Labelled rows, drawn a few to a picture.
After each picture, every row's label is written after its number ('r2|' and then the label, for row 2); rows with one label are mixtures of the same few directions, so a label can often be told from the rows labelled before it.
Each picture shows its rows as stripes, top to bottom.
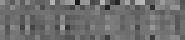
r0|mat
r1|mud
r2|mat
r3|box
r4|box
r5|box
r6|box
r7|mud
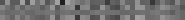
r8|box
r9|mat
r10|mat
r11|mat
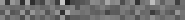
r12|box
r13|mat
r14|box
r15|box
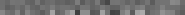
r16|mud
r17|mat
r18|mat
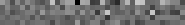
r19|mat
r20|box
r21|mud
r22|mud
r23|mat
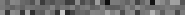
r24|mud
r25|mat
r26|box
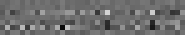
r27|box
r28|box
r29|mud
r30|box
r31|mud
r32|box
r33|box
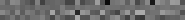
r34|mud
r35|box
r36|mat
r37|mat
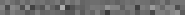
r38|box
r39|box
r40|mud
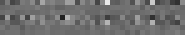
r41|mud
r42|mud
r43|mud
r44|box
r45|mud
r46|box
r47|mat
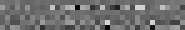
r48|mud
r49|mat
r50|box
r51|box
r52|mud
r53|mud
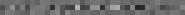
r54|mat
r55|mat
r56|box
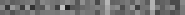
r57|mud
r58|box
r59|mud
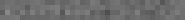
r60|mat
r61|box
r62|box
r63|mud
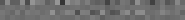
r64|box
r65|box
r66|mat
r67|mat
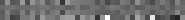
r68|box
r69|mat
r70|box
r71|mud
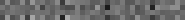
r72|box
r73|mud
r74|mat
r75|box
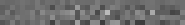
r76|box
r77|mat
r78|mud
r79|mat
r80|mat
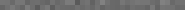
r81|mat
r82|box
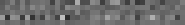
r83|mat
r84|box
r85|mat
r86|box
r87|box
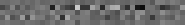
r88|mud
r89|mat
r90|mat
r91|box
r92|mat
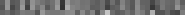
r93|box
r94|box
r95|mud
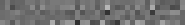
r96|mud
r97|mud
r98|mud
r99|mat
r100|mat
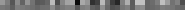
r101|mat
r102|mat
